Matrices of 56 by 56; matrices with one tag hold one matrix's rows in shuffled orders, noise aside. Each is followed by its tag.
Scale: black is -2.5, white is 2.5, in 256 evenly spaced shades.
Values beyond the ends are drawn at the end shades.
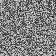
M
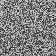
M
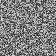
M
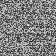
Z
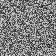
M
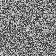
M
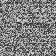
Z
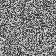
M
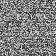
Z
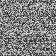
Z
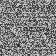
Z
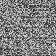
Z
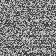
Z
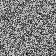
M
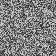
M
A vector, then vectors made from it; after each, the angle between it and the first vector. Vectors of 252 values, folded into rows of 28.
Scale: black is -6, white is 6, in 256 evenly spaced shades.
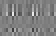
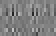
nearly opposite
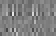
nearly parallel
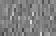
partly aligned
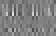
nearly parallel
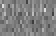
partly aligned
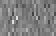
partly opposed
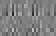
nearly opposite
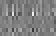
nearly parallel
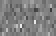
orthogonal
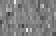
orthogonal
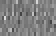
partly aligned
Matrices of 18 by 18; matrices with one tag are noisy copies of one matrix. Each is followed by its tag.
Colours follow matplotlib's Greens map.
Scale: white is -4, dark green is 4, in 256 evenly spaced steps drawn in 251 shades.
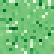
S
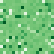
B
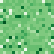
B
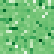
S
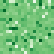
S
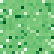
B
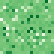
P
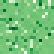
S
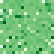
B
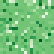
S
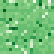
S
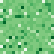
B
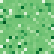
B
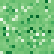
P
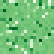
S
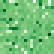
S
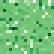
S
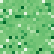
B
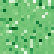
S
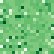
B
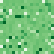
B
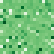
B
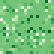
P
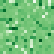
S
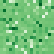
S
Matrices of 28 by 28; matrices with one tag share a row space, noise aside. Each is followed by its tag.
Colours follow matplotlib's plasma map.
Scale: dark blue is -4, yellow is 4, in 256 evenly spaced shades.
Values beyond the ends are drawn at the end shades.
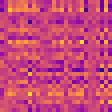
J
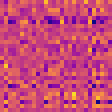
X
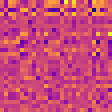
X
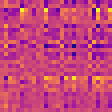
X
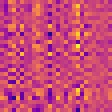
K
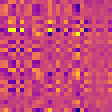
K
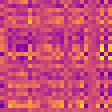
J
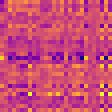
J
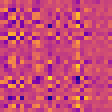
K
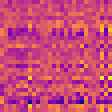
J
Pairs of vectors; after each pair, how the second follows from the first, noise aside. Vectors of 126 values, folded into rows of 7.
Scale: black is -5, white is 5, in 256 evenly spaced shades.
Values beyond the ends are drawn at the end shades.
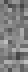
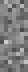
sign-scrambled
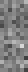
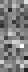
scaled up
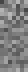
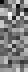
scaled up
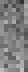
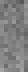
shrunk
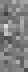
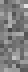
shuffled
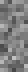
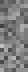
sign-scrambled
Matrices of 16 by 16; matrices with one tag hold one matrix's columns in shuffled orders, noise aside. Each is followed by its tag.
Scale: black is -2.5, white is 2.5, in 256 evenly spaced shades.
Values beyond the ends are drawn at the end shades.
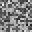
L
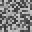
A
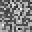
L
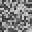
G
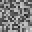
L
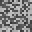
A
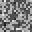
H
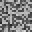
A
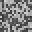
G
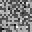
L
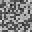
H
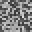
L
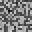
L
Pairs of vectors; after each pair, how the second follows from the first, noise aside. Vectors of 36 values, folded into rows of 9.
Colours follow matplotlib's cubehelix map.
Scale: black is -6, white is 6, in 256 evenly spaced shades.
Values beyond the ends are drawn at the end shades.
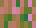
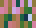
scaled up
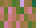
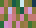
scaled up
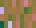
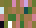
scaled up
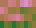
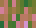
sign-scrambled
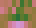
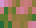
wrapped around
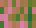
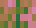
wrapped around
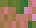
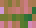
wrapped around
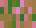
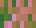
wrapped around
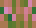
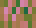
wrapped around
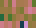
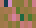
wrapped around
